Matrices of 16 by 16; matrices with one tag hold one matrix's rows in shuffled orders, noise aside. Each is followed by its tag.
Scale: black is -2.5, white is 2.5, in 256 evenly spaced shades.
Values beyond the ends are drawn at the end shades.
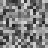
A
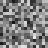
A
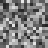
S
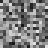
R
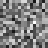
A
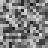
R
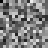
S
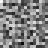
R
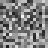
A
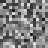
A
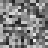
R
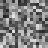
S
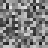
A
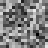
R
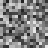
R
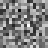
A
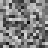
R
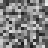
R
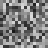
A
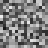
S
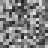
R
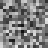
R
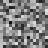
R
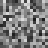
A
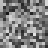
R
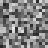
S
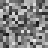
S
